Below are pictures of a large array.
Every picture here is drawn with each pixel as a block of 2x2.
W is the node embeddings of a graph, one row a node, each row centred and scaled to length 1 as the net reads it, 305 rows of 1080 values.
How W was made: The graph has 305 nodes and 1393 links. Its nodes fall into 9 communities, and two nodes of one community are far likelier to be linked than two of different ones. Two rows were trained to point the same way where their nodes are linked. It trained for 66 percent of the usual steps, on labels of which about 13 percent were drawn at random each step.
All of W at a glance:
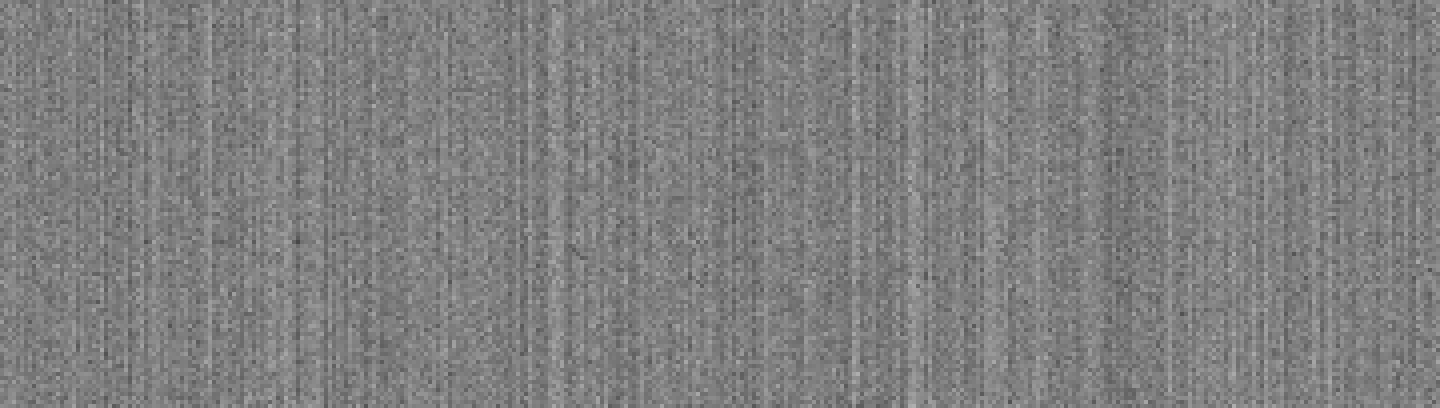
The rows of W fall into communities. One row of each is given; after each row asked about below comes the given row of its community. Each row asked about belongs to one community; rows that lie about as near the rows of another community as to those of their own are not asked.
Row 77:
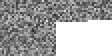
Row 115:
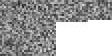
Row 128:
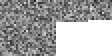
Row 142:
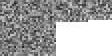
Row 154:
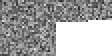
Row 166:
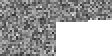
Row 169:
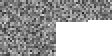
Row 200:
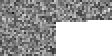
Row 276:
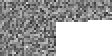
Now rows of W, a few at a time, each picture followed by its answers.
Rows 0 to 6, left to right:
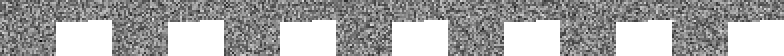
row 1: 276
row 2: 200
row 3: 77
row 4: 128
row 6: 169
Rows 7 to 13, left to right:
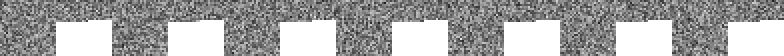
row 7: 154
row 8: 169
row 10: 142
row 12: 200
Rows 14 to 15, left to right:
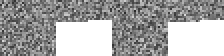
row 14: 142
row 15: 142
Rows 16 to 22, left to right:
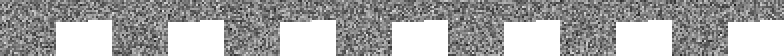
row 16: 142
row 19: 169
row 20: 169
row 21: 154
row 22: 128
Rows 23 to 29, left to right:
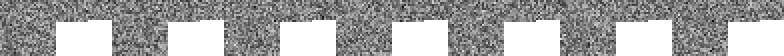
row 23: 166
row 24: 154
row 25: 169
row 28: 142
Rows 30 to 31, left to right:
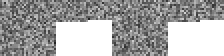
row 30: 276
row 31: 142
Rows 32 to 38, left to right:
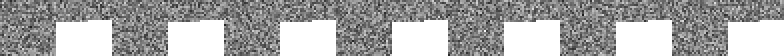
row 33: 276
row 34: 115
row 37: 142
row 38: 276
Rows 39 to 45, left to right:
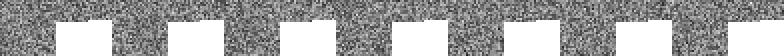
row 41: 142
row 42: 77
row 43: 169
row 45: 276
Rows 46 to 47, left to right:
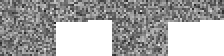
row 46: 128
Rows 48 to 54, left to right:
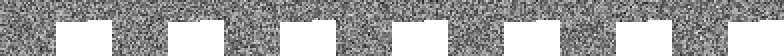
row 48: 276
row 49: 166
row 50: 166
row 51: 166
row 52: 128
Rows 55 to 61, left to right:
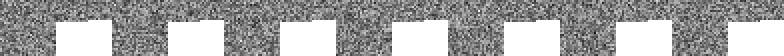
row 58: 142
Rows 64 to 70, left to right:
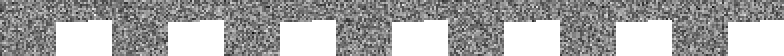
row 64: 128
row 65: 169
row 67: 115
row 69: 276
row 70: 128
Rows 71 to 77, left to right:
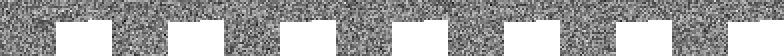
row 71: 142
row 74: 115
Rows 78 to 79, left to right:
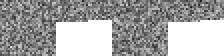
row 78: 128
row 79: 154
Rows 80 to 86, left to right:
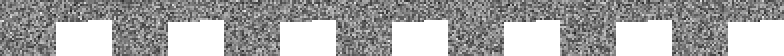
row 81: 77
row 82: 169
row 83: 166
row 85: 276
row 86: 166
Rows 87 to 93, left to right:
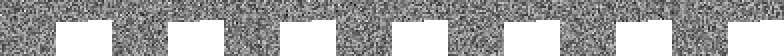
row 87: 154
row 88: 200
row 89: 115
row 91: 169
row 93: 142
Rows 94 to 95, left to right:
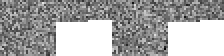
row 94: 276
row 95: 142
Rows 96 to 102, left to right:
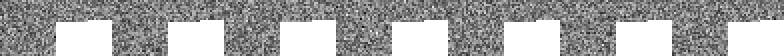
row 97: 77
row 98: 77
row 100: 166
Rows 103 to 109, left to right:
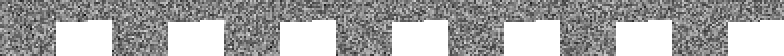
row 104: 166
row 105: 154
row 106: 166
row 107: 200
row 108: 142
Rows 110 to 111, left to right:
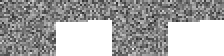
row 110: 169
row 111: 128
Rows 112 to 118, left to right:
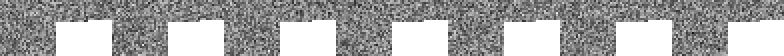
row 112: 142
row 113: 142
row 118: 154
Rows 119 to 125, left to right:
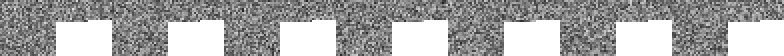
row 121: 166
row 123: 166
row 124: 77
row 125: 77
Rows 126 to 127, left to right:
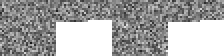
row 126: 166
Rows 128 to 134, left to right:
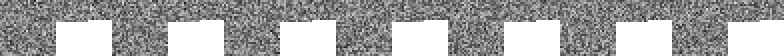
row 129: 142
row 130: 128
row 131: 169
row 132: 166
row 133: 200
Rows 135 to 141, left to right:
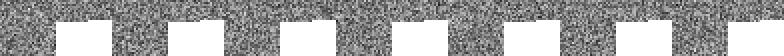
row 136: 166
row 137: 128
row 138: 115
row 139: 200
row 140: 128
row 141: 276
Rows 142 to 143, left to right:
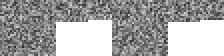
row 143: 128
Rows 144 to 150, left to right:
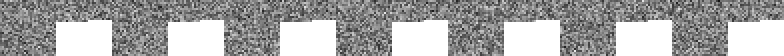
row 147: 276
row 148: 200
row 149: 276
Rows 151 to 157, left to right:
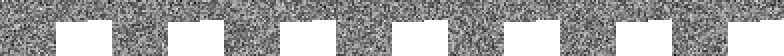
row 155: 115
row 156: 142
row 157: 115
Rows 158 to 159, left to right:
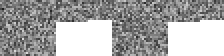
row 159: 276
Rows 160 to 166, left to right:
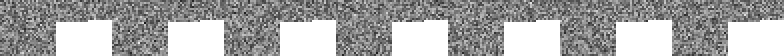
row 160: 128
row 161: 154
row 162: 166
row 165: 77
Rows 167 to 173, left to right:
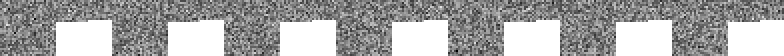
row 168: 276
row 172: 128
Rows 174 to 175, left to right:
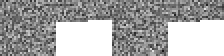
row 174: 142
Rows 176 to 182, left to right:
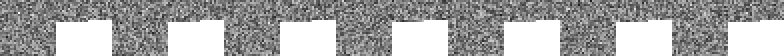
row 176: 166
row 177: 166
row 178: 200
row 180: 169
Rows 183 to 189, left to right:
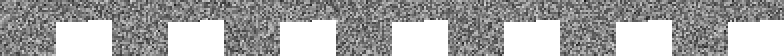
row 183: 154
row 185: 154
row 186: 142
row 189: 128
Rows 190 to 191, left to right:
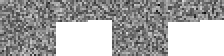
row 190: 276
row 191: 142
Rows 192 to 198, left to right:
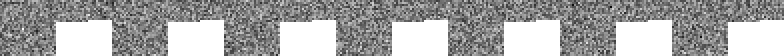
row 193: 154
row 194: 142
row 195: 166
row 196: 77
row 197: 115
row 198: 128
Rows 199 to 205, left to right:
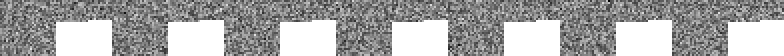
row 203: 128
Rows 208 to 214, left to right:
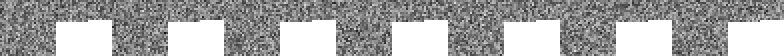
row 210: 169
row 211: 276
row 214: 166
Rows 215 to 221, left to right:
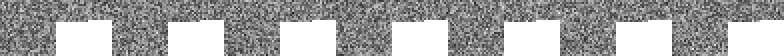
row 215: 77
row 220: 200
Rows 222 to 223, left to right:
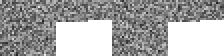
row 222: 142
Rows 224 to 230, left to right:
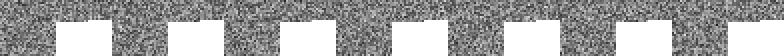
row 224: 169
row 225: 115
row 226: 166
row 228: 142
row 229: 166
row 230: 154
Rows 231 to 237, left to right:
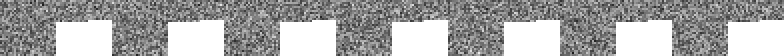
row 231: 142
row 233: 142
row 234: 276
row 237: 166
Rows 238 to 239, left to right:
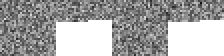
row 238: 115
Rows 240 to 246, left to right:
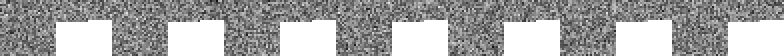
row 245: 154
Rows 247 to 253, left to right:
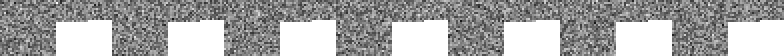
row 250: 154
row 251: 276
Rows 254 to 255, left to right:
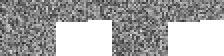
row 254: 115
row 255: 142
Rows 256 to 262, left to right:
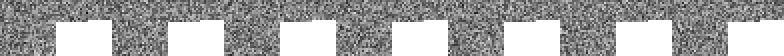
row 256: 115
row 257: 166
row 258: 169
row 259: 200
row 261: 276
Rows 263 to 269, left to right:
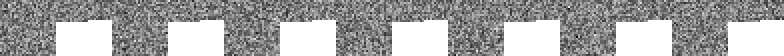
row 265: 154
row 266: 276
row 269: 169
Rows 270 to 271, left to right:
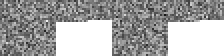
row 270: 166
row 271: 169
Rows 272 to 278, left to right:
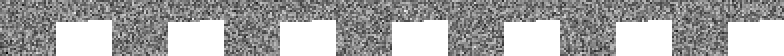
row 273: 154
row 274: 276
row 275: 166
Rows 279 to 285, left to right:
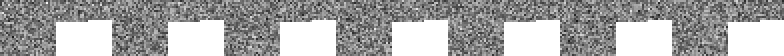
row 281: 276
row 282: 77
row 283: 200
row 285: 276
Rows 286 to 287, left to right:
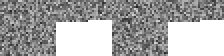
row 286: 128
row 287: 77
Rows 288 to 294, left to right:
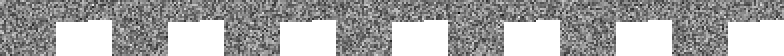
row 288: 115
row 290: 200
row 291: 200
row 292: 166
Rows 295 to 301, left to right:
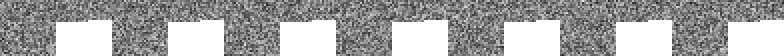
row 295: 77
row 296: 154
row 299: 128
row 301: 154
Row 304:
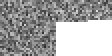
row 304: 154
